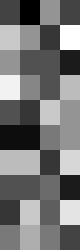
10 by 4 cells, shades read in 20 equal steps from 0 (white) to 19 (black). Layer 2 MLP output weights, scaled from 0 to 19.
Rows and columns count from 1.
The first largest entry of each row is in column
2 3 4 3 2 1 3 4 1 4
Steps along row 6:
same down down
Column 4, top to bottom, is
14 0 17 5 8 8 3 17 2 14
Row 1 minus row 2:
10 11 -7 14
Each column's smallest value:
1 4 4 0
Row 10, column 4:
14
